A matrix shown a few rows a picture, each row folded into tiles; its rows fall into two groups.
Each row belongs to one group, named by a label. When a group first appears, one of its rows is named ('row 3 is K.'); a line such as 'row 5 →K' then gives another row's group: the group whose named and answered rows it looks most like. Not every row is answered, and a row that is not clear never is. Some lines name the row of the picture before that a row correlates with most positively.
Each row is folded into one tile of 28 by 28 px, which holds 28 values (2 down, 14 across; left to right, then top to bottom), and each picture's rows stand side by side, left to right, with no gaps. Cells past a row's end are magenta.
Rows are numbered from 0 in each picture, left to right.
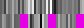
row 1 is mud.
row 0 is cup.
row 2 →cup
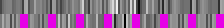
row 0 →cup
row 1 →cup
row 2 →cup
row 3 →cup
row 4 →mud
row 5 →cup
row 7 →cup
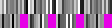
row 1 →mud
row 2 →mud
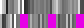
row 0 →mud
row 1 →cup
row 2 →mud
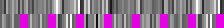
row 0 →cup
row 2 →mud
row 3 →mud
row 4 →cup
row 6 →cup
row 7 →mud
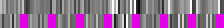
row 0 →mud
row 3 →cup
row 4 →mud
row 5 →cup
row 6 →mud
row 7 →mud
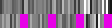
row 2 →cup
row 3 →mud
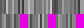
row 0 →cup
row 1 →mud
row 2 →cup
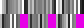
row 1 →mud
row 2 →mud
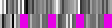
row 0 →mud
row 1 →cup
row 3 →cup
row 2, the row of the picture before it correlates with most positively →0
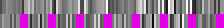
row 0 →cup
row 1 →mud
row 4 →cup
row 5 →mud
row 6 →mud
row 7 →cup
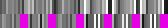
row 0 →cup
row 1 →mud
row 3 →mud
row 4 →mud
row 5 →mud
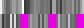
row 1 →cup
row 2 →cup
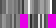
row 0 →cup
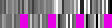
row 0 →cup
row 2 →mud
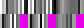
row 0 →mud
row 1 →mud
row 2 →cup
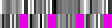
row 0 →mud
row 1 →mud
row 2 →cup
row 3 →mud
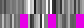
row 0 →cup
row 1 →mud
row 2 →cup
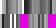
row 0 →mud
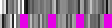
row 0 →mud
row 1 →cup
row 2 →cup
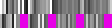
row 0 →mud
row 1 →mud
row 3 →cup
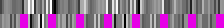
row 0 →cup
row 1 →mud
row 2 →cup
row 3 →mud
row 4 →mud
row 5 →mud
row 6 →cup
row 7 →cup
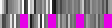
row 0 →mud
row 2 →cup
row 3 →cup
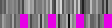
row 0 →cup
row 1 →mud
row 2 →mud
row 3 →cup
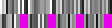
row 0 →mud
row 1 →mud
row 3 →mud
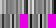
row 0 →mud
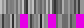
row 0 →mud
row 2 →cup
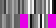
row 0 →cup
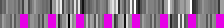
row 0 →cup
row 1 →cup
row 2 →mud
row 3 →cup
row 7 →cup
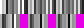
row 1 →mud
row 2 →mud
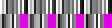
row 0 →mud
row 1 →mud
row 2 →mud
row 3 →mud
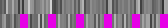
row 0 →cup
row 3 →cup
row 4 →cup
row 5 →cup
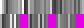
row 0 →mud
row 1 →mud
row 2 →cup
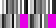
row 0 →mud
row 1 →mud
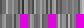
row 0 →cup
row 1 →cup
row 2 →cup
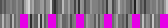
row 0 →cup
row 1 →mud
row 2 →cup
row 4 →cup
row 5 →cup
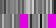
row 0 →cup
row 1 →mud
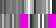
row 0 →cup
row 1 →mud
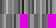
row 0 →cup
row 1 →cup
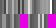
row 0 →cup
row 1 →mud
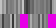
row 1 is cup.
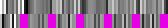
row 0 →mud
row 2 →mud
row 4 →mud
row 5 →mud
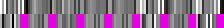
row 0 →mud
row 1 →cup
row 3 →cup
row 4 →cup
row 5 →mud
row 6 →cup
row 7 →mud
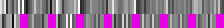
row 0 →mud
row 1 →cup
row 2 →mud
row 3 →cup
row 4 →mud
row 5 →cup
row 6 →cup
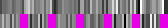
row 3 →cup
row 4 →mud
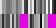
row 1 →mud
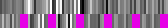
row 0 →cup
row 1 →mud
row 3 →cup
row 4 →cup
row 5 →cup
